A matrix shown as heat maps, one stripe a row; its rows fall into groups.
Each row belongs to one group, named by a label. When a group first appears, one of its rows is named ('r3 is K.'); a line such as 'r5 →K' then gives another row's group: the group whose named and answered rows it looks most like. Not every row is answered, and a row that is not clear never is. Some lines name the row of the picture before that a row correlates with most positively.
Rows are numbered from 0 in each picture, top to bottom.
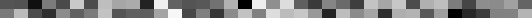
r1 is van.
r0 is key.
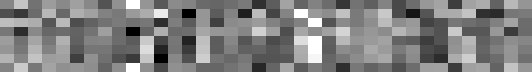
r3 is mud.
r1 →key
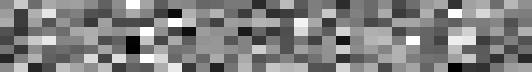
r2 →van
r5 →mud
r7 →van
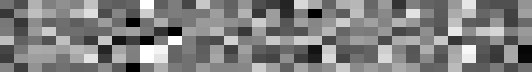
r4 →van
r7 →mud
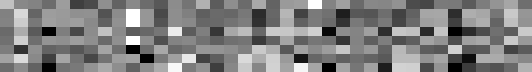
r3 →van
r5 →mud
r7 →van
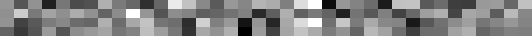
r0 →van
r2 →key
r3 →key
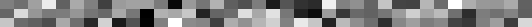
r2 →van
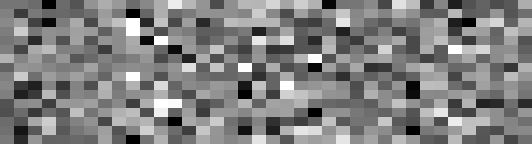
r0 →van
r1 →mud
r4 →key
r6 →key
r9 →key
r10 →key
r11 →van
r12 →key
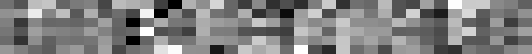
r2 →mud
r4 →mud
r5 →van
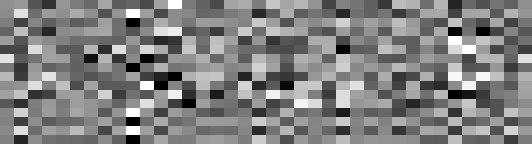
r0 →van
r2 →mud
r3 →van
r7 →mud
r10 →van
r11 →key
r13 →mud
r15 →mud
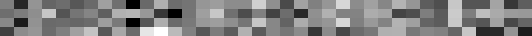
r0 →mud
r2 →mud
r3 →van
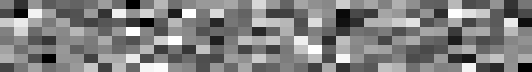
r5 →key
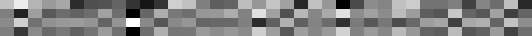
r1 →mud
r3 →mud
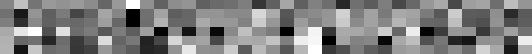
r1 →mud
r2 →mud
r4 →van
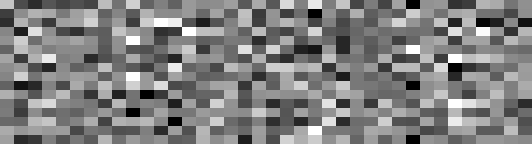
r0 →key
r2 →van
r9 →key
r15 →key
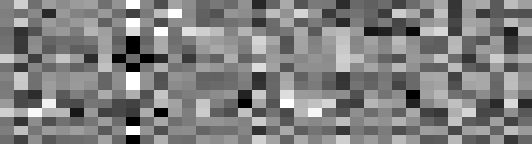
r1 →van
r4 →mud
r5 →mud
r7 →mud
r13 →mud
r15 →mud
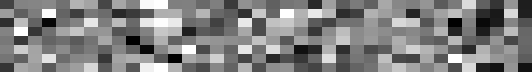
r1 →key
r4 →mud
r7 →van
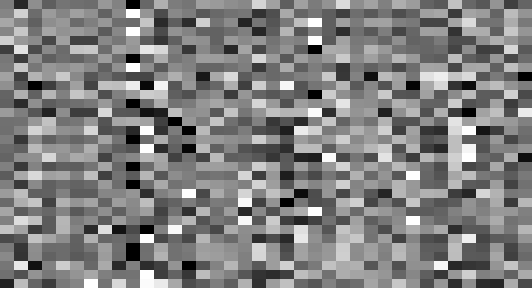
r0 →mud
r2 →key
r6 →mud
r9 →key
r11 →mud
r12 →van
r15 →mud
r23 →key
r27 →mud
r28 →mud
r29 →van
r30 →key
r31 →van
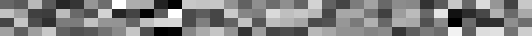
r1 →van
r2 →van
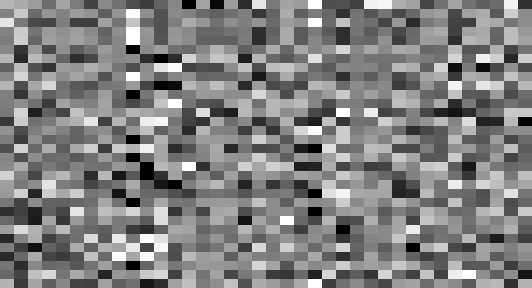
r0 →key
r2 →key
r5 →mud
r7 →van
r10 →mud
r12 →van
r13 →van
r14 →key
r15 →mud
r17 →mud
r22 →mud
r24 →key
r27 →key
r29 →mud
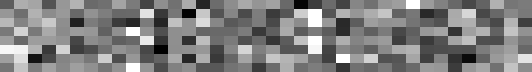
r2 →key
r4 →key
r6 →van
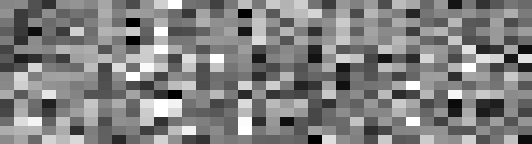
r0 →van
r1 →key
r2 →mud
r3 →key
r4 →mud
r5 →van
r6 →key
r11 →van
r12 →van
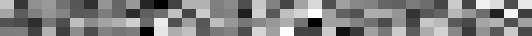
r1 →key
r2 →key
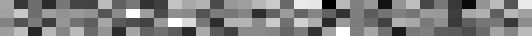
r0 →van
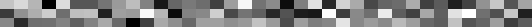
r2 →mud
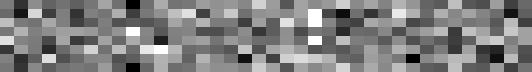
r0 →mud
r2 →key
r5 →van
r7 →mud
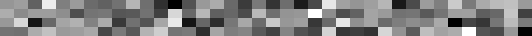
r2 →van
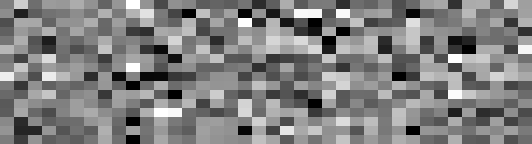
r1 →key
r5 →van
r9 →mud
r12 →van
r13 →mud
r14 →key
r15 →mud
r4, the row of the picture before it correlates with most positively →2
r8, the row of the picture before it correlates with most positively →0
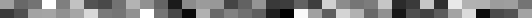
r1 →key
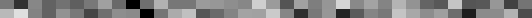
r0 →mud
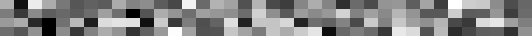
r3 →van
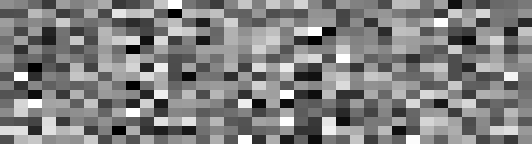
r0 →van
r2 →van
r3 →van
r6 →key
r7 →key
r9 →mud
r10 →key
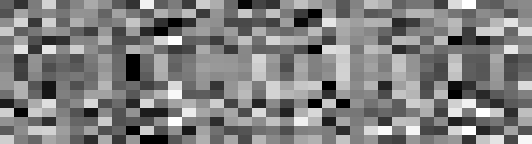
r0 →key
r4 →van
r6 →mud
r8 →mud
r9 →van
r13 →van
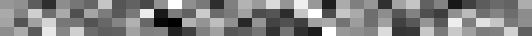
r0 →van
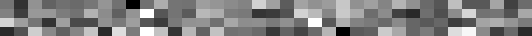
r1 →key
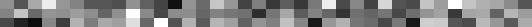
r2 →key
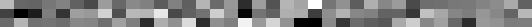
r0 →key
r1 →key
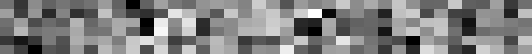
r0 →mud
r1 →van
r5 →key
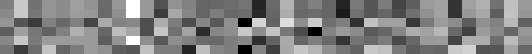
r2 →key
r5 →key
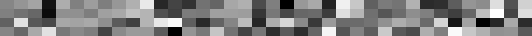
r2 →van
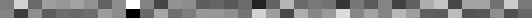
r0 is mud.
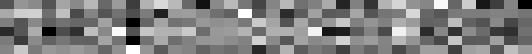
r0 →van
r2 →mud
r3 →van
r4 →mud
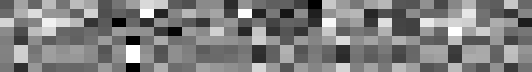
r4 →mud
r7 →mud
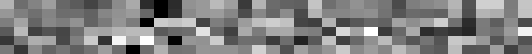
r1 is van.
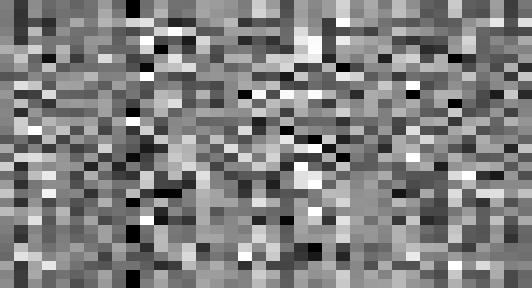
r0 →mud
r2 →key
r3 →van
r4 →key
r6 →van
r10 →key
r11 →van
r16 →van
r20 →key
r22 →mud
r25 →mud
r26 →mud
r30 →mud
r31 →mud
